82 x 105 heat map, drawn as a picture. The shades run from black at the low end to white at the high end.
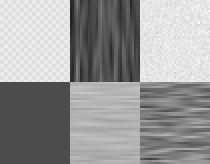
It is made of 2 by 3 panels. Panel 1,1: very high, checkered, faint in contrast. Panel 1,2: low, streaked downward. Panel 1,3: very high, fine-grained, faint in contrast. Panel 2,1: low, flat. Panel 2,2: high, streaked across, faint in contrast. Panel 2,3: middling, streaked across.
